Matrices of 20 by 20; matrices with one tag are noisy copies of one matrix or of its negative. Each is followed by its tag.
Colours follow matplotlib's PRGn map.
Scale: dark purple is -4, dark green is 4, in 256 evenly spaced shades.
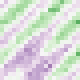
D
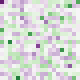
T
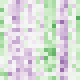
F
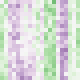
F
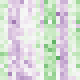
F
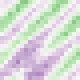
D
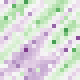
D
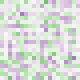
T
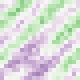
D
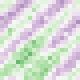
D
